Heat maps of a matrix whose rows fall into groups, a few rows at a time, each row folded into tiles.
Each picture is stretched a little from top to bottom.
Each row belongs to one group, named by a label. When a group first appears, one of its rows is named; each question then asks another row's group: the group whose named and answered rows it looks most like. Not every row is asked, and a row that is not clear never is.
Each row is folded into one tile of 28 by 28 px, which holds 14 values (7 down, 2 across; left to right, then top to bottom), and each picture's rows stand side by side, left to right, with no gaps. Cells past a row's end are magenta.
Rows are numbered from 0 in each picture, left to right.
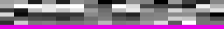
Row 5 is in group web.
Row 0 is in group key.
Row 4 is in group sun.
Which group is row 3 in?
web
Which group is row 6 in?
web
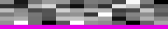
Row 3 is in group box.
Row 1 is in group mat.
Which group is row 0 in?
web
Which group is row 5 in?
web
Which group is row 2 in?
web
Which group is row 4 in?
mat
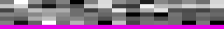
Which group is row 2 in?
web
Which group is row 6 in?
mat
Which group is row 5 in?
sun
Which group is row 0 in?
mat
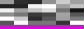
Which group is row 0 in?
web
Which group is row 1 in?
sun
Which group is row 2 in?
key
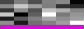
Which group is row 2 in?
web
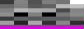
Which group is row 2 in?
mat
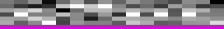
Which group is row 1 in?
web
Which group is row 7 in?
web
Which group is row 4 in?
box
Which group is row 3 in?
sun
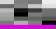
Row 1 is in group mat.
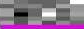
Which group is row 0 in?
key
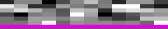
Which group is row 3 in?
key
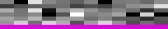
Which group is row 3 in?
web
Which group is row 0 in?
web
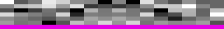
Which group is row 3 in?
web
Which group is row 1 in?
mat
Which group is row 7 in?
box
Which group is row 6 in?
sun
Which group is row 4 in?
web
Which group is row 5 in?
key
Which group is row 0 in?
key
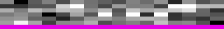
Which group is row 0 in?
web
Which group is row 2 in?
sun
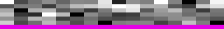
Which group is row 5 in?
mat
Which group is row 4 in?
sun
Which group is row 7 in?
mat
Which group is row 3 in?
mat
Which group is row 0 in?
key
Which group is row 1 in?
box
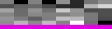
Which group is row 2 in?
web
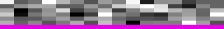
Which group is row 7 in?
box
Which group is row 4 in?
mat
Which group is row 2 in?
key
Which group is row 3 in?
box
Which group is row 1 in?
mat
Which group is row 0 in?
key
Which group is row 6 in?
web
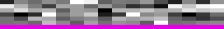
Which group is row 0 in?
sun
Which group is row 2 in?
mat
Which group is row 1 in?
box
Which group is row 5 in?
web
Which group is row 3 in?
key
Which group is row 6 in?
sun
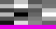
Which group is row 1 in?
box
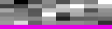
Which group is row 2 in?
sun
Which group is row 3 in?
mat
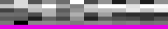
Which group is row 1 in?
sun
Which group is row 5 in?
sun
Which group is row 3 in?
sun
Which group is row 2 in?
mat
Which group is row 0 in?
mat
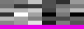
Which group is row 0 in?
box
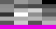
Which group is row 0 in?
box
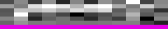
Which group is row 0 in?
box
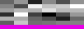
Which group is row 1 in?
sun
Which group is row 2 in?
sun
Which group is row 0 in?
box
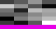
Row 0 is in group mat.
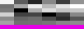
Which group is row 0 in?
key
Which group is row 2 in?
sun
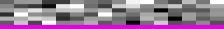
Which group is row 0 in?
box
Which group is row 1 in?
web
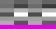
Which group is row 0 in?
box
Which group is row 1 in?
box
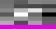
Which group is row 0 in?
box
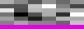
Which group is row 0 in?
key
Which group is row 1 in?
sun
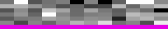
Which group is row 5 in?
key
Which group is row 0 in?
mat
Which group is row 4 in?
mat
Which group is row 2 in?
web
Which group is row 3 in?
web
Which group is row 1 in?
box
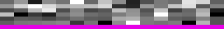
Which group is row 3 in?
mat
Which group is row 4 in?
web
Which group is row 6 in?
mat
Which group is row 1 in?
sun
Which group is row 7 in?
key
